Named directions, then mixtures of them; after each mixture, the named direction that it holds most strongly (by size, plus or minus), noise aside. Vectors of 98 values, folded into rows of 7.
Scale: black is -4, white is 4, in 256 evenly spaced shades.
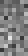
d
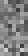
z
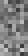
z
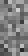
z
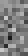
d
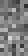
d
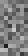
z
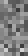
z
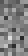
d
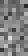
d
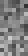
d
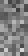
z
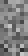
z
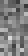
d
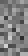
d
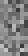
z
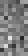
d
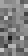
d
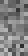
z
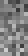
z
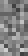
z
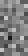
d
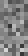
z
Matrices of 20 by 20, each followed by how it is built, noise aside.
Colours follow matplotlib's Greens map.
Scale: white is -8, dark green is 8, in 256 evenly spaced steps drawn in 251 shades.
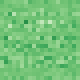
uneven rows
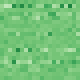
uneven rows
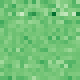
uneven rows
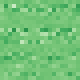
uneven rows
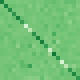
diagonal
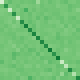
diagonal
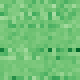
uneven rows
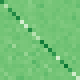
diagonal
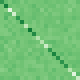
diagonal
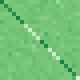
diagonal
